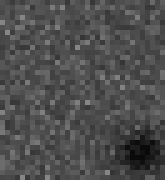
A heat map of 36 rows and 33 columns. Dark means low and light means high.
Stripes: none. Ninth with the lowest average: bottom right. Dips: one, in the bottom right. Mirror symmetry: none. Average level on the scale: 30%. Odd rows or columns: none.
